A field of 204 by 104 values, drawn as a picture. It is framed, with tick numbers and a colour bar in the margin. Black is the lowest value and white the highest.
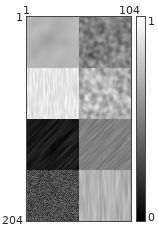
It is made of 4 by 2 panels. Panel 1,1: high, smooth, faint in contrast. Panel 1,2: middling, blotchy. Panel 2,1: very high, streaked downward, faint in contrast. Panel 2,2: high, blotchy. Panel 3,1: very low, slanting up to the right, faint in contrast. Panel 3,2: middling, slanting up to the right, faint in contrast. Panel 4,1: low, fine-grained. Panel 4,2: high, streaked downward, faint in contrast.
